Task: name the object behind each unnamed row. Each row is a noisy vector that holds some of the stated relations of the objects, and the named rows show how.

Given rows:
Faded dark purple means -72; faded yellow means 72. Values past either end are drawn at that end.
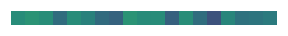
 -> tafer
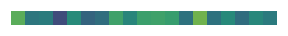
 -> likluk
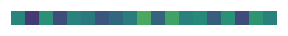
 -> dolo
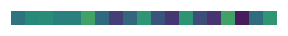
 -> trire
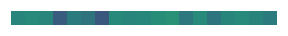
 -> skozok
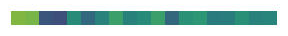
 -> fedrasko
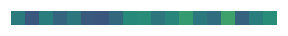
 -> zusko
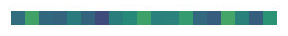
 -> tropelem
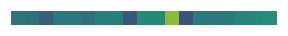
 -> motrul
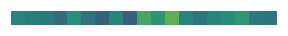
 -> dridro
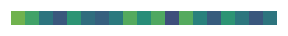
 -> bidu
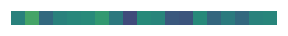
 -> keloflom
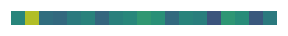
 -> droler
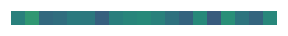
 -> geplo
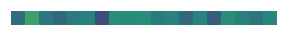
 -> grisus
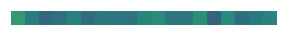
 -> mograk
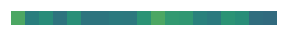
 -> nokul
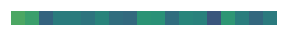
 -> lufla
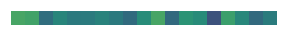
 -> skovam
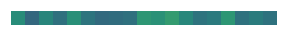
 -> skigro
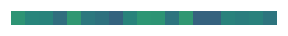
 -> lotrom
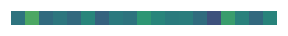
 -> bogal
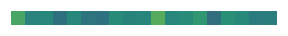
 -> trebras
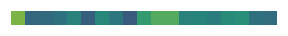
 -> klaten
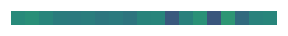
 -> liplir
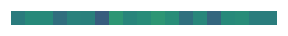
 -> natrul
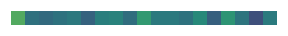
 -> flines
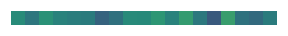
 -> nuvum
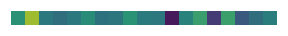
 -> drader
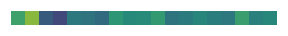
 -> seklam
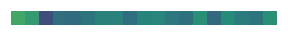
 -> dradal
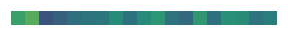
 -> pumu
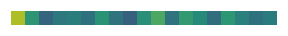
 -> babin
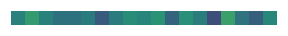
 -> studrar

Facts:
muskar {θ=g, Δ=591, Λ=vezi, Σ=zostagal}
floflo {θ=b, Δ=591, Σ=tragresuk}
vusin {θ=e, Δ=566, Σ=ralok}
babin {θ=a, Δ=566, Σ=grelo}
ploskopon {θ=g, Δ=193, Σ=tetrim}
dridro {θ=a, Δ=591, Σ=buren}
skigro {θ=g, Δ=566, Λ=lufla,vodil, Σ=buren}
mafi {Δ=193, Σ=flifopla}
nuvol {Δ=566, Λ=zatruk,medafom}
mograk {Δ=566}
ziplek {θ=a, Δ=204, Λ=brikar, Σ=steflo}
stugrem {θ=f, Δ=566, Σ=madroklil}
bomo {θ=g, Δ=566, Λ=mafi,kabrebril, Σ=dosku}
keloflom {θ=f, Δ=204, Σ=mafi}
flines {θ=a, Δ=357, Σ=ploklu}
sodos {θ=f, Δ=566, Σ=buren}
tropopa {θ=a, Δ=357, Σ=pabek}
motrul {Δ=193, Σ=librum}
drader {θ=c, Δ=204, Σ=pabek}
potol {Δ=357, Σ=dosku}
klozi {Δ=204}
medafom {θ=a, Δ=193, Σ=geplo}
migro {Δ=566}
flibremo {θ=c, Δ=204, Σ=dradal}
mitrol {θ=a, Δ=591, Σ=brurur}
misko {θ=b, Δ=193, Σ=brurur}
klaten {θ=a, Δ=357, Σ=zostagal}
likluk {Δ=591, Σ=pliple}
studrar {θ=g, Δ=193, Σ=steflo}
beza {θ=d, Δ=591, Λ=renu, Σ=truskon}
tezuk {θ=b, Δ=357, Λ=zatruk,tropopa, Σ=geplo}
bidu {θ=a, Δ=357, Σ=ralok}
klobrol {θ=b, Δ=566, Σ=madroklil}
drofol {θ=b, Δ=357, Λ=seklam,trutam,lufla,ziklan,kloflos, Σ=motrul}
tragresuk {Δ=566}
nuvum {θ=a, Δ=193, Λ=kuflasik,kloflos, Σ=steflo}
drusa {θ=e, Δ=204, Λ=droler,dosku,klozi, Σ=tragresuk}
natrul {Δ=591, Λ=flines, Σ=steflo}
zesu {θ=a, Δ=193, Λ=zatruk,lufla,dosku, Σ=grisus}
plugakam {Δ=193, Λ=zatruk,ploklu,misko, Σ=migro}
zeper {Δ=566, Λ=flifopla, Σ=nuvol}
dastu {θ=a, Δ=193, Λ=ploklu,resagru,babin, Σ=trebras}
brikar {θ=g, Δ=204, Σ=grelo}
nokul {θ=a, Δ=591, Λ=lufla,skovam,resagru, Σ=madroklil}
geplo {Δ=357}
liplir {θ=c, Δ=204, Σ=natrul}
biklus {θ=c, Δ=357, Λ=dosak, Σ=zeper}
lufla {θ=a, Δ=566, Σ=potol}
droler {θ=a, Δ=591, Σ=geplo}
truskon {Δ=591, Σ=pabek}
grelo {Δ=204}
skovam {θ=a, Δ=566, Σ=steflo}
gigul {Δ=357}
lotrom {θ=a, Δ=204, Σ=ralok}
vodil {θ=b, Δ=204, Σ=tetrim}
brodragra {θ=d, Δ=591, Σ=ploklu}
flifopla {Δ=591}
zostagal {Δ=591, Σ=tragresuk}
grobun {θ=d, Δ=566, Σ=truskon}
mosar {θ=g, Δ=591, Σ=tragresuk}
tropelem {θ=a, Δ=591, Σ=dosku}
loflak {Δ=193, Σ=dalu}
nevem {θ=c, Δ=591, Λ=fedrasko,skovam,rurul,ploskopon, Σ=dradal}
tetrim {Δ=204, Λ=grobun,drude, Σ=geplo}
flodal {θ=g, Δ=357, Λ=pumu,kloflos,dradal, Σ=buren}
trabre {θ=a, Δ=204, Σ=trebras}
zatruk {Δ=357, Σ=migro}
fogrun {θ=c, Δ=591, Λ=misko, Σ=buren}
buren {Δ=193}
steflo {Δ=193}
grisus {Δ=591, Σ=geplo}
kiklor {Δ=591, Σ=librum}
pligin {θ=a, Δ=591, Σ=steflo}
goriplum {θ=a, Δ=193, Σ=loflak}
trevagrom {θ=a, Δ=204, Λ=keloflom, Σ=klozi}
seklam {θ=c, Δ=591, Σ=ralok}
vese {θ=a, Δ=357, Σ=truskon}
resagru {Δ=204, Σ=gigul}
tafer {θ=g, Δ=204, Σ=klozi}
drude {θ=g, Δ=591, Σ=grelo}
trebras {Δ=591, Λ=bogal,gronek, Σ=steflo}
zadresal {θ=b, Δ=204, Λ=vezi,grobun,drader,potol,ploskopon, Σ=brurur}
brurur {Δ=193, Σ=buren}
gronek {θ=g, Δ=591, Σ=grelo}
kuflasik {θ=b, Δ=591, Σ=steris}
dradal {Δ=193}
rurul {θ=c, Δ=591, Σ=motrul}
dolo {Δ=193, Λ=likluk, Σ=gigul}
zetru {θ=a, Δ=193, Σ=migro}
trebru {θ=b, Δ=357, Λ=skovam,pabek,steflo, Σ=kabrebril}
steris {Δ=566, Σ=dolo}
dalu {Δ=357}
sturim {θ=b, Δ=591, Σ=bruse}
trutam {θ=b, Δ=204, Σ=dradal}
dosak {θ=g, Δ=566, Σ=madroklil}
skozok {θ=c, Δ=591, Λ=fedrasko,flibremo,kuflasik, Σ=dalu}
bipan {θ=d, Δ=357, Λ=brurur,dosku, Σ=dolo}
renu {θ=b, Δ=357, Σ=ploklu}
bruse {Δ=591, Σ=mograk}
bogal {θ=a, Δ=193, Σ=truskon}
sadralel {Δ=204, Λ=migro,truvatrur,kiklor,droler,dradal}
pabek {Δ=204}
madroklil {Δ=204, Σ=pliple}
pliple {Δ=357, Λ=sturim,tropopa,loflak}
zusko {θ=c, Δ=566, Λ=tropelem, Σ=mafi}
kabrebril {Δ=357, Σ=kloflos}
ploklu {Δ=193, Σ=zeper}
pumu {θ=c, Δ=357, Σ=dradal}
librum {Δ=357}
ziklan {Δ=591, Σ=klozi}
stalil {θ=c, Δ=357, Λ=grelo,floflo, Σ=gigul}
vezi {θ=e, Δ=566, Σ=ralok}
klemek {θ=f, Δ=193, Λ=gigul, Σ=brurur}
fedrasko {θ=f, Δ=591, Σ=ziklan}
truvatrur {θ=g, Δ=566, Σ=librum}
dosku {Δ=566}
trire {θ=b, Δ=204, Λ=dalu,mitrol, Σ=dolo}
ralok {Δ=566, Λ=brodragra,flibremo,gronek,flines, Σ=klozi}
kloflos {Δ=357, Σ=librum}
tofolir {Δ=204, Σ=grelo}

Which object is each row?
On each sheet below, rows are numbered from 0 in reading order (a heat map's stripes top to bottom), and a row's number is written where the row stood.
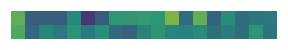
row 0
kabrebril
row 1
tetrim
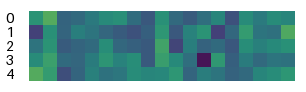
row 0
resagru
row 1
brikar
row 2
steris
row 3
gigul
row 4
vezi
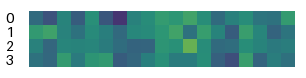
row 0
beza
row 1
pligin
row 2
zesu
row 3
zadresal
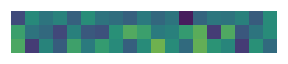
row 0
biklus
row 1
mafi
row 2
klemek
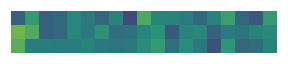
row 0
mitrol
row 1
klozi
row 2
klobrol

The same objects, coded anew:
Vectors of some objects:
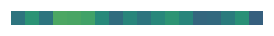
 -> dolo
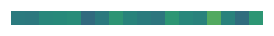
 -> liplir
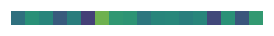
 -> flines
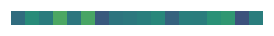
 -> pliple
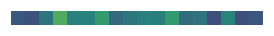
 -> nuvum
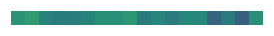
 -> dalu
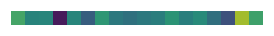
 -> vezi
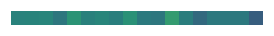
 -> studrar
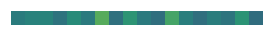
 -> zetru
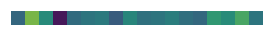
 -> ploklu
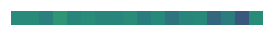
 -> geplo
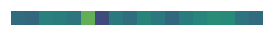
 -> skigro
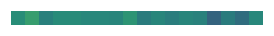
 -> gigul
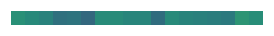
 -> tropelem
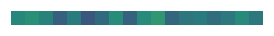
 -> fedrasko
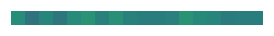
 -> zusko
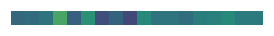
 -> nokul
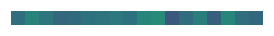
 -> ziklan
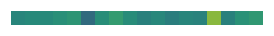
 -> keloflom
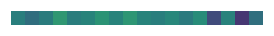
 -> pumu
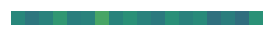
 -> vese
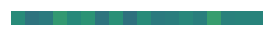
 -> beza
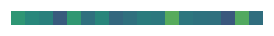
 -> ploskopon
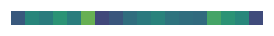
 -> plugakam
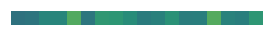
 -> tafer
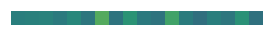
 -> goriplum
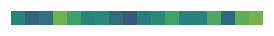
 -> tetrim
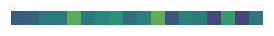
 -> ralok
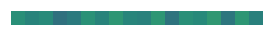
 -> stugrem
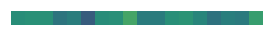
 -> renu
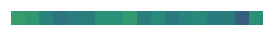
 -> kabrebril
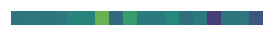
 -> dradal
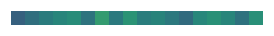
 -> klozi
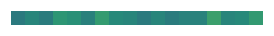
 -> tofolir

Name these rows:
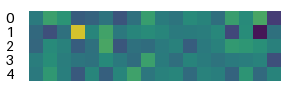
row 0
misko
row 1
flodal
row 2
nuvol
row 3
brurur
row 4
brodragra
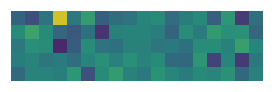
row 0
drofol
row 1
sturim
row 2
babin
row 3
kloflos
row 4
flibremo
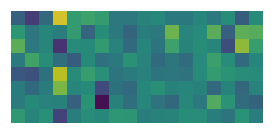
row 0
sadralel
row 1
drader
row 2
grobun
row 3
tropopa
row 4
drusa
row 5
trebru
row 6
fogrun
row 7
dosak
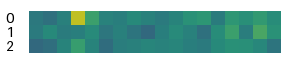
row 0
trire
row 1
pabek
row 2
trutam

